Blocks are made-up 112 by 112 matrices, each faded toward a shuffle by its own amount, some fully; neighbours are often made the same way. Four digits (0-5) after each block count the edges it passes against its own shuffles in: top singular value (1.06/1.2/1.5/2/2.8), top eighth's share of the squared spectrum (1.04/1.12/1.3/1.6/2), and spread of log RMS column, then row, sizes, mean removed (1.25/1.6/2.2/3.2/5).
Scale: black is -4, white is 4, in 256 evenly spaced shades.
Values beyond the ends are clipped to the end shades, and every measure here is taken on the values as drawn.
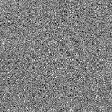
4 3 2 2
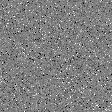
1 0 0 0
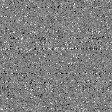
3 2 0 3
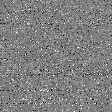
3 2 0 2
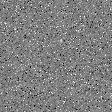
0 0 0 0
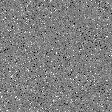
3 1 0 0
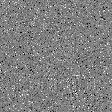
3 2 0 0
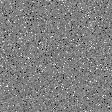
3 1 0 0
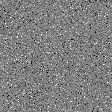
2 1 0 0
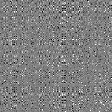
5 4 3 3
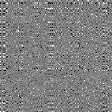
5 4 3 3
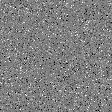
1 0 0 0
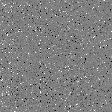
3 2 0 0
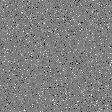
0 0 0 0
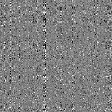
4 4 3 2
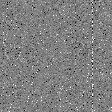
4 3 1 0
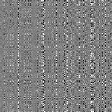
4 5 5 3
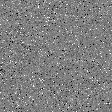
1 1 0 0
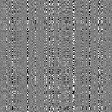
5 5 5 3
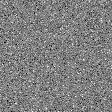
0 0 0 0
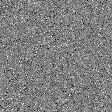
0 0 0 0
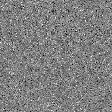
3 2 0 0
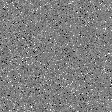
0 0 0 0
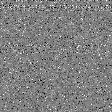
1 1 0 2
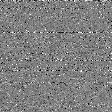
2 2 0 3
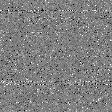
2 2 0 2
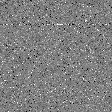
2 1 0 1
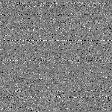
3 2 0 3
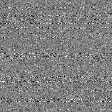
2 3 0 4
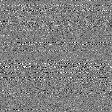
2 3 0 4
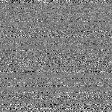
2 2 0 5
